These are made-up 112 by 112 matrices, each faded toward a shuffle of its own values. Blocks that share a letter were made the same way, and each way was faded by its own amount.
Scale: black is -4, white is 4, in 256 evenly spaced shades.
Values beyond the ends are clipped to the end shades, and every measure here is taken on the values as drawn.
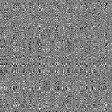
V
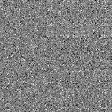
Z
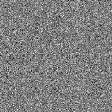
Z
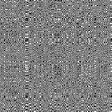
V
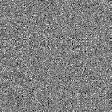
Z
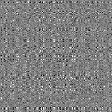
V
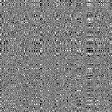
V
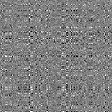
V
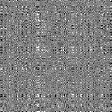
V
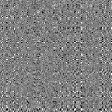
V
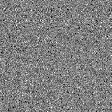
Z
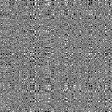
V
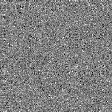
Z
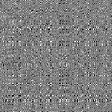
V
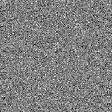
Z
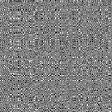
V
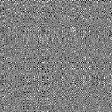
V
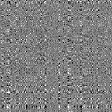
V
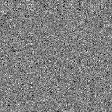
Z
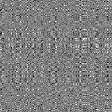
V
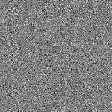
Z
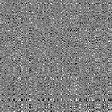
V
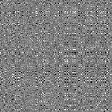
V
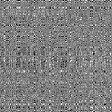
V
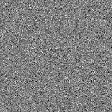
Z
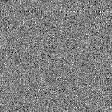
Z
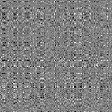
V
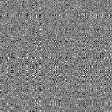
V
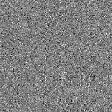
Z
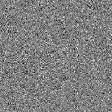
Z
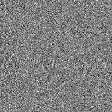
Z
